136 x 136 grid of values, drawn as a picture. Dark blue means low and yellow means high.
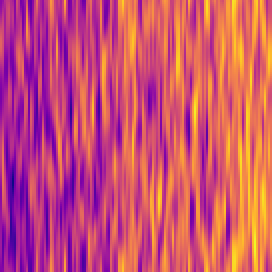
Histogram: bell-shaped. Grain: streaks running down. Ninth with the lowest average: bottom left. Slope: up to the right.
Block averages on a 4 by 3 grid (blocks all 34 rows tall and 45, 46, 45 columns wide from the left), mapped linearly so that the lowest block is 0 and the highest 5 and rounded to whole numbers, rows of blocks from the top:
1 4 5 / 1 3 5 / 1 3 5 / 0 3 5
